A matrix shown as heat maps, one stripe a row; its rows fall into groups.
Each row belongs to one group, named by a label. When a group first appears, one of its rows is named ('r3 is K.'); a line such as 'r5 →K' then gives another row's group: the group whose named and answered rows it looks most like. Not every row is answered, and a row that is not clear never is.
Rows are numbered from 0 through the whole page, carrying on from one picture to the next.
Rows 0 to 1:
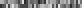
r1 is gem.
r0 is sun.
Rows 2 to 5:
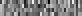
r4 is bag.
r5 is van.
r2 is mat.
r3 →sun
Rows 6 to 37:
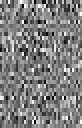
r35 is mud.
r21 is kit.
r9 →kit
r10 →gem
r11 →sun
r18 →gem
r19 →sun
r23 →mat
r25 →mud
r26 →sun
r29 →van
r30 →bag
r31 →mat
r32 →sun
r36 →kit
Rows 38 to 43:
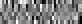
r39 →van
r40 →van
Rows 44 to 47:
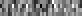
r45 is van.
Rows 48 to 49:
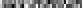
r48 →bag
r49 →mud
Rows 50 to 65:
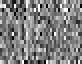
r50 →mud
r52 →mud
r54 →mat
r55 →bag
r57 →mud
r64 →kit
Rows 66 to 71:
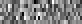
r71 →mud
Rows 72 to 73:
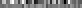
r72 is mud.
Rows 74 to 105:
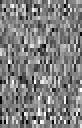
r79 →bag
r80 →sun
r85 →mat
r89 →mat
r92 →mud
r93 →gem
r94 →gem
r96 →kit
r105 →kit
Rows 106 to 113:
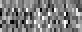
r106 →bag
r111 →mud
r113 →van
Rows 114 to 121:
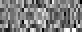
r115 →sun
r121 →mat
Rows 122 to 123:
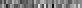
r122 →gem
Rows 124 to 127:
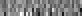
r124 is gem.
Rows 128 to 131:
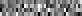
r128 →kit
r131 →bag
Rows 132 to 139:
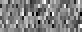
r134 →sun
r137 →bag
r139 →sun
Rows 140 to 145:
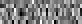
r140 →mat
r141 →gem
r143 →gem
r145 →van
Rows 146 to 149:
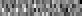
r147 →van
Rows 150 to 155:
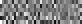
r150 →van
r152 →kit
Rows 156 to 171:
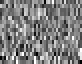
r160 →mat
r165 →mat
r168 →kit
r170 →gem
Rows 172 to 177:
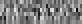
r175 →bag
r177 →gem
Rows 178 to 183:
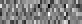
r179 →bag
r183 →mud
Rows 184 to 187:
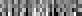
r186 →van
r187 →mat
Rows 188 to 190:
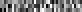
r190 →gem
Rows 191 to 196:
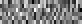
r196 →van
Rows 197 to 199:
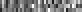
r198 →mat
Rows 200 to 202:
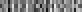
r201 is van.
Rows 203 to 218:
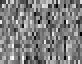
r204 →mat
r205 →mud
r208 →bag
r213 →bag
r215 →bag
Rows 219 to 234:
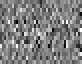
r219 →sun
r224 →mud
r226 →kit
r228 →gem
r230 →bag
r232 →kit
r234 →van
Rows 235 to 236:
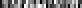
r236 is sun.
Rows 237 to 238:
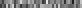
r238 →gem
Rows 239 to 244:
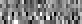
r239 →sun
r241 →sun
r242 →van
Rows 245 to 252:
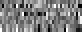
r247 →mat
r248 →sun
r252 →bag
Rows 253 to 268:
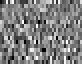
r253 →gem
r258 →sun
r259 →mud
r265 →mat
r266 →van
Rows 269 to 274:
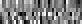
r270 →bag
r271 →bag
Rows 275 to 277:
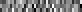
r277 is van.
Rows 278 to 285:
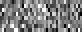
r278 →mud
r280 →mat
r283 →gem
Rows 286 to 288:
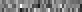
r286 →bag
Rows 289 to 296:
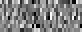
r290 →gem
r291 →van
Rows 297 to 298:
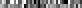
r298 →sun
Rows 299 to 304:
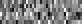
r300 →kit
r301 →mud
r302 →bag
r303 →bag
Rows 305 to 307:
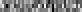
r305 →bag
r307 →kit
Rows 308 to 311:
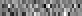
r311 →mud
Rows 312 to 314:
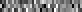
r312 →gem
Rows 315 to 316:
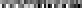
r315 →sun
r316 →bag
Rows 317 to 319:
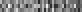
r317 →bag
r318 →mat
